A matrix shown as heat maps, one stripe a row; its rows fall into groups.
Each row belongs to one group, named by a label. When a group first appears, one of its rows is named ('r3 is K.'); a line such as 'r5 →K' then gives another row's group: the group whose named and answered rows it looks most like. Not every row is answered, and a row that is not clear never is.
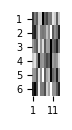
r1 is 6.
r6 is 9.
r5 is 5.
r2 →9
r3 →5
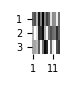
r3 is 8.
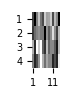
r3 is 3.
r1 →9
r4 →3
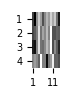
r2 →9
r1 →9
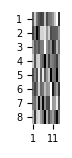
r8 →3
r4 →3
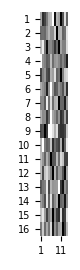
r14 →5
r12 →3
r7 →5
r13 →9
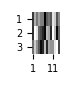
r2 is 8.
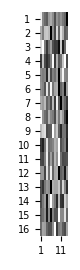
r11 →9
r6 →5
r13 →9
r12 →5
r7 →8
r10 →9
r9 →8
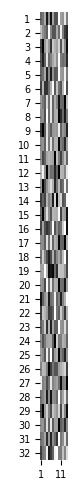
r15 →9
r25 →5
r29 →9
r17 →5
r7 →5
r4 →9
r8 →5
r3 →9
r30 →5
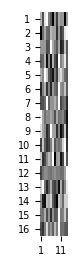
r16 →9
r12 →6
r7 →9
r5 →3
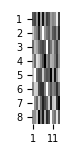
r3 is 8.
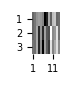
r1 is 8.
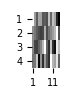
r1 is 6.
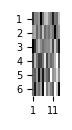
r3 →9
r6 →9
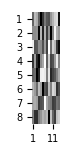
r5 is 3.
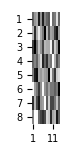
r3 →9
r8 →8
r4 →6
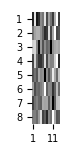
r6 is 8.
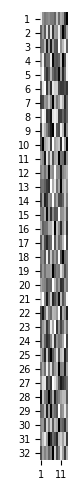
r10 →9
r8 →8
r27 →8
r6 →8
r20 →8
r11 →5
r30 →5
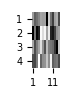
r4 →9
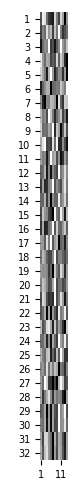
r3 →6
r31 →3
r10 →8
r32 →3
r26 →5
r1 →8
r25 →6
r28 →3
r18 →8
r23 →3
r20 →8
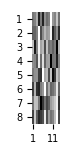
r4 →5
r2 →9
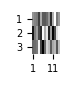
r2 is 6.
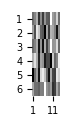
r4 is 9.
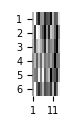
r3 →3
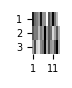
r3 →3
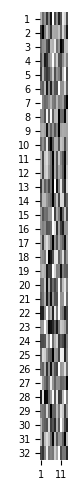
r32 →9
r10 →6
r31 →3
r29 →6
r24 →5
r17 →3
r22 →9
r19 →8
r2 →9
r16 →8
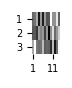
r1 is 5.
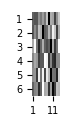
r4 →8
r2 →6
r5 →5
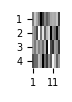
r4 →6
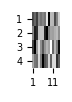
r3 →9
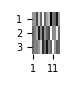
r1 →5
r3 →6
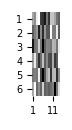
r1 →3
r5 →6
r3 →6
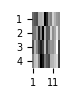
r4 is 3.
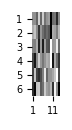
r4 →9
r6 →9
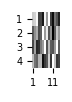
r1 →8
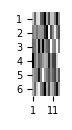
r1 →3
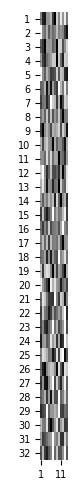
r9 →9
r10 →3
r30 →6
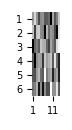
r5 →9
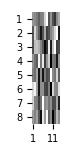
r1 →8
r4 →5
